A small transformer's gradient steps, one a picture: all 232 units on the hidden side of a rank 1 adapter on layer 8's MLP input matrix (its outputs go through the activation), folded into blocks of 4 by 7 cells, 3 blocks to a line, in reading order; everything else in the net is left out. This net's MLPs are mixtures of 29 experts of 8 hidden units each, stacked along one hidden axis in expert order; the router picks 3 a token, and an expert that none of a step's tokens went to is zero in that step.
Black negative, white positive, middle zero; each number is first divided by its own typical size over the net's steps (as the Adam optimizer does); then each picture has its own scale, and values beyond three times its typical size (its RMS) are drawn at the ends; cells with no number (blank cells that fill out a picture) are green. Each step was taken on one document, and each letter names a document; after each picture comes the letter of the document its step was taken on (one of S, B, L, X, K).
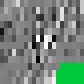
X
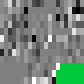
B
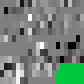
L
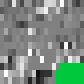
L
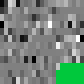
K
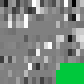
X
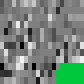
L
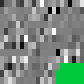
L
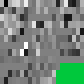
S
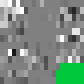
S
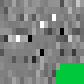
K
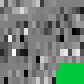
S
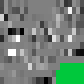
B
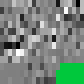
B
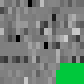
K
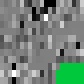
L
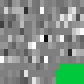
X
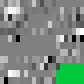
X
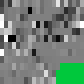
B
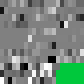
L
